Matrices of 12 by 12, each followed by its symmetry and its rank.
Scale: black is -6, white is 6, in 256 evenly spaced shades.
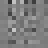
neither, rank two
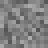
antisymmetric, full rank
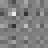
symmetric, rank two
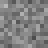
neither, full rank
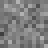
neither, full rank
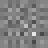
symmetric, rank two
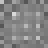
symmetric, rank two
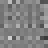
neither, rank two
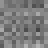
neither, rank two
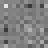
symmetric, rank two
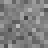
antisymmetric, full rank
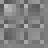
symmetric, rank two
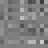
neither, rank two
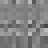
neither, rank two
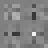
symmetric, rank two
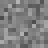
antisymmetric, full rank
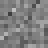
antisymmetric, full rank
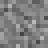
antisymmetric, full rank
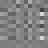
neither, rank two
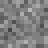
antisymmetric, full rank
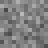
neither, full rank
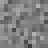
neither, full rank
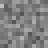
neither, full rank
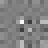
symmetric, rank two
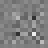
symmetric, rank two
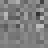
neither, rank two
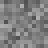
antisymmetric, full rank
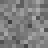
neither, full rank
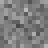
neither, full rank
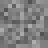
antisymmetric, full rank
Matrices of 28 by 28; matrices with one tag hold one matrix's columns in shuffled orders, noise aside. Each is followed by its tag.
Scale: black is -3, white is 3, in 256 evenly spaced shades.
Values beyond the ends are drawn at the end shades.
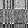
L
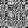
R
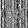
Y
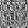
R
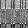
L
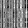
Y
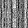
Y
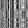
Y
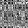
R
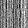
Y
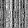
Y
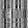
Y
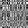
R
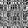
R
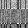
L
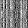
Y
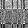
L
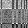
L
